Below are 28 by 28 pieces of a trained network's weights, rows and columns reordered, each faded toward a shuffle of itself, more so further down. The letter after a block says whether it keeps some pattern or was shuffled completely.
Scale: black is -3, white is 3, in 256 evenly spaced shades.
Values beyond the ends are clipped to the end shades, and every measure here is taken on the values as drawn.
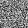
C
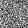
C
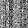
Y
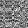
Y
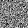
C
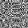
Y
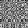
Y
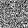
C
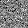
C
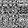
Y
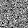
C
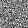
C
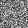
C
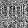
Y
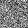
C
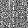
Y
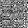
Y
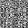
Y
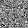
C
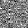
Y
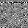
Y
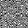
Y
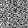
Y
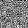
Y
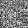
Y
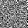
Y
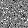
C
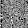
Y
